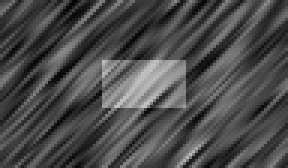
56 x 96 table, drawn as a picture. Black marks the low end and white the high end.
Average level on the scale: 30%. Ninth with the highest average: centre. Grain: diagonal, up to the right. Odd patch: higher, in the centre.
